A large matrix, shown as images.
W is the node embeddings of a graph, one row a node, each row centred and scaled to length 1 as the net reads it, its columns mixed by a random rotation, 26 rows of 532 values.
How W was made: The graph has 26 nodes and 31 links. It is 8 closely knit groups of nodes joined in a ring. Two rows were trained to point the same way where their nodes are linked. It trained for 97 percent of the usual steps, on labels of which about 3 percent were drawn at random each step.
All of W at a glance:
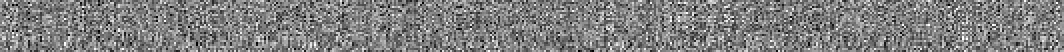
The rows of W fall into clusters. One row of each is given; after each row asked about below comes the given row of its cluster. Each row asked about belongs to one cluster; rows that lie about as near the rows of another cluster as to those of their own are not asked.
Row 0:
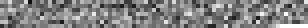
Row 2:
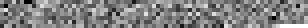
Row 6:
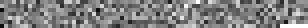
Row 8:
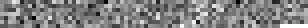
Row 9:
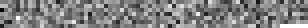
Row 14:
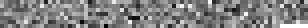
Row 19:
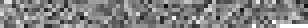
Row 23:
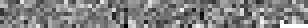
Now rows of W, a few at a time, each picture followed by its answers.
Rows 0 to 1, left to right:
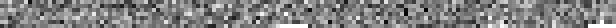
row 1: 8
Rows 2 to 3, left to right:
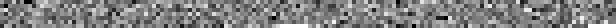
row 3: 14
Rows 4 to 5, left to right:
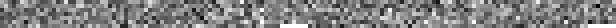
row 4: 23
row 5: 0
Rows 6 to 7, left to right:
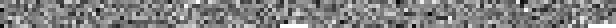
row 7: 14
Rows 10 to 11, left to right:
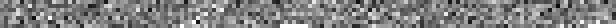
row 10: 8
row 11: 19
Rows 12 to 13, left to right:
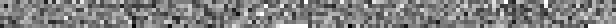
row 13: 6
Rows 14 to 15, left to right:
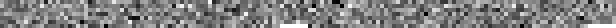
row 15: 2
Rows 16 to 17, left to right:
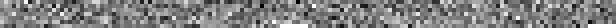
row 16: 19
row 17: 0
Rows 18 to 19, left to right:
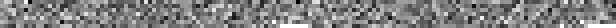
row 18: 19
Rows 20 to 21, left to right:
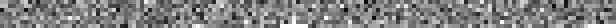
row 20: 23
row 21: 9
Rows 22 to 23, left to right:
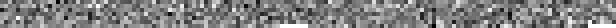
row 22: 9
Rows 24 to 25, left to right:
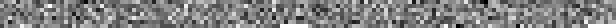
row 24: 6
